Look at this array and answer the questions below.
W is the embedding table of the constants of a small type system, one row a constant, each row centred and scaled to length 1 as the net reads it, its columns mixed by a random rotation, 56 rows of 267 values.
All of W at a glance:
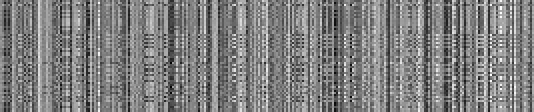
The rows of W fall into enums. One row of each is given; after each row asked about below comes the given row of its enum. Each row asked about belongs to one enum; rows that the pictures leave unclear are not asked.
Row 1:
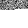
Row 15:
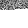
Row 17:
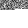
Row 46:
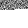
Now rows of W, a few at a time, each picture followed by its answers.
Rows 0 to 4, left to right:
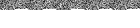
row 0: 15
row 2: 17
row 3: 15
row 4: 15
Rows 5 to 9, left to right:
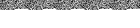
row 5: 1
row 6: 15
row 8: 15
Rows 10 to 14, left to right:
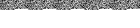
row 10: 1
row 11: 1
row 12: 1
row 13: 15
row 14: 1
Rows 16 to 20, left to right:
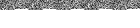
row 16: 15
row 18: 1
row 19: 17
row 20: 15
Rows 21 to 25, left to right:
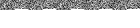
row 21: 17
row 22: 15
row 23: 17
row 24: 1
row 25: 15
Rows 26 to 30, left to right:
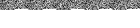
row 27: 1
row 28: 17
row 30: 15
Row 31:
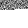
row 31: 46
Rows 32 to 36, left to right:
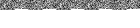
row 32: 17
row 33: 1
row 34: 17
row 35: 17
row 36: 1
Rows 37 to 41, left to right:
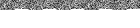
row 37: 17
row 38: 15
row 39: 15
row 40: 17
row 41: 1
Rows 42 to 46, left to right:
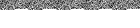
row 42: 15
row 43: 46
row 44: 15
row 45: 1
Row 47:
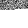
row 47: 1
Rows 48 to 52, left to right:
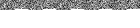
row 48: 17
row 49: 15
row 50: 17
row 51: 1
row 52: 1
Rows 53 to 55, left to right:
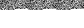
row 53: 15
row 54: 1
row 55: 1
